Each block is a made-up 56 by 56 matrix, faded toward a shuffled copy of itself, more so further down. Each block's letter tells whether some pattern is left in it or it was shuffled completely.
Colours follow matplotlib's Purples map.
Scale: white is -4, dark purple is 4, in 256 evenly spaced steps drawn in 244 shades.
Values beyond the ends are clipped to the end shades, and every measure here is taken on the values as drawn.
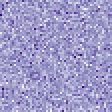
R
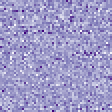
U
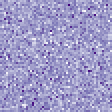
R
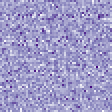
U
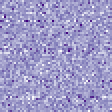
U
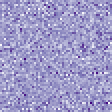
U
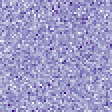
R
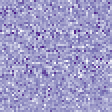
U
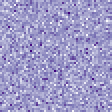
R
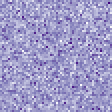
R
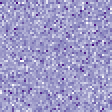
R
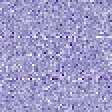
U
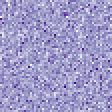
R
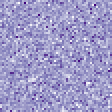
R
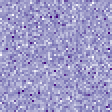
R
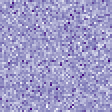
R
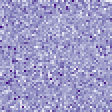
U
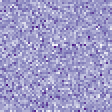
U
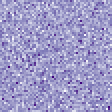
R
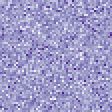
R
